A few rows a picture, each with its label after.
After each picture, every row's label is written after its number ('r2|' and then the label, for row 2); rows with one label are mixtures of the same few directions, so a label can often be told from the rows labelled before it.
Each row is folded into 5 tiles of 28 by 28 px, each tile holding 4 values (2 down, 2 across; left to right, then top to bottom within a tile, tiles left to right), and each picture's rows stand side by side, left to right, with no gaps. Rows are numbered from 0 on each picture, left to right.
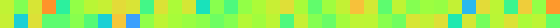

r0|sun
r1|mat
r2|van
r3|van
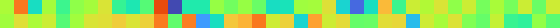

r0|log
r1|log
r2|van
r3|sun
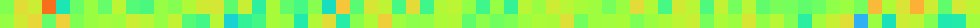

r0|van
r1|sun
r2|van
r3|mat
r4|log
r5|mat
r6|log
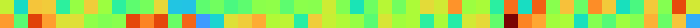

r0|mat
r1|log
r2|van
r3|sun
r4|sun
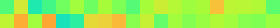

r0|log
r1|log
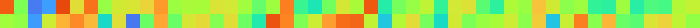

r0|mat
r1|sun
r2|mat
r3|sun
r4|log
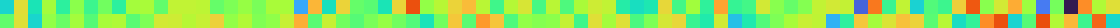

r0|mat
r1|log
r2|log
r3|log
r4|van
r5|mat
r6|log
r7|van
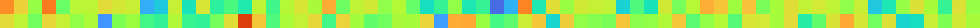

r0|sun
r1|sun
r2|van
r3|van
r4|van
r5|sun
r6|log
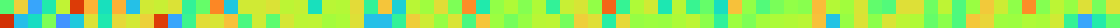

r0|log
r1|van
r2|sun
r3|van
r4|van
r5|sun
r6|sun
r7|sun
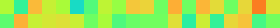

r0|log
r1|mat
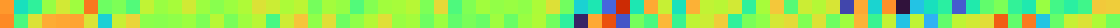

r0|mat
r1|sun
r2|log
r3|mat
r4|van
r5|van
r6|mat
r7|log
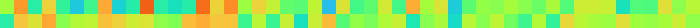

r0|log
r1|mat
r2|van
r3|mat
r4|van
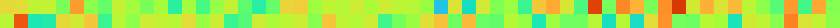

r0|van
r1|mat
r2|sun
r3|log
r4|mat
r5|sun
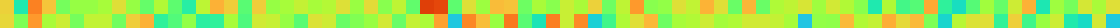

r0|mat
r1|log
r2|van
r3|sun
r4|van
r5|sun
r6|mat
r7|sun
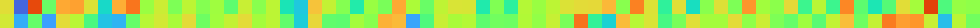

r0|log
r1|log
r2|sun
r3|mat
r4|van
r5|van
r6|mat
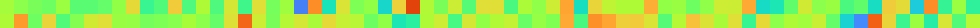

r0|log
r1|sun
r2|log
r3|van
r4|mat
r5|van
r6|van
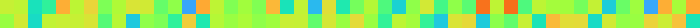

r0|mat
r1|van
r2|mat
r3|van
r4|van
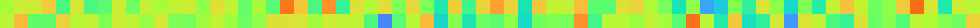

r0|van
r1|van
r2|sun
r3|log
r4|sun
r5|sun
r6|van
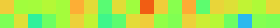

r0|van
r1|sun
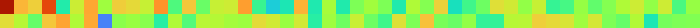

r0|sun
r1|log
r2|mat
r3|log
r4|sun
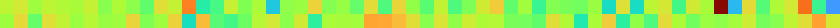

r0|sun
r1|van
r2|sun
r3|sun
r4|van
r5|log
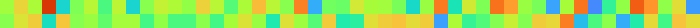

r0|van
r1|mat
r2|log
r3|log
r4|log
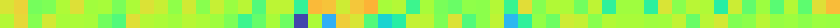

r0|sun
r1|sun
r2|log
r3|sun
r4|van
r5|log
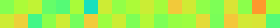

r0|van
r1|sun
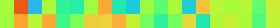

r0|log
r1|van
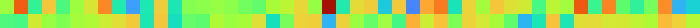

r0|log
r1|mat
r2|van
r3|sun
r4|log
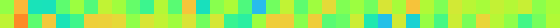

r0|log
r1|mat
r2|sun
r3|log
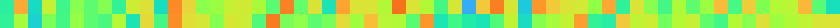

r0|mat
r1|mat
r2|mat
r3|log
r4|van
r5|log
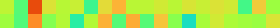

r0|mat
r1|van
